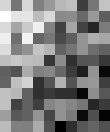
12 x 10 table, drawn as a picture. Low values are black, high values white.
Ninth with the highest average: top left. Mirror symmetry: none. Slope: up to the top left. Average level on the scale: 50%. Odd rows or columns: none.
